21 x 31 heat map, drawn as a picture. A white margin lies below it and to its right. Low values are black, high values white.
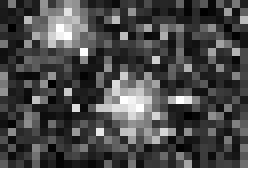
Average level on the scale: 30%. Histogram: skewed, a long tail of high values. Mirror symmetry: none. Bumps: two.
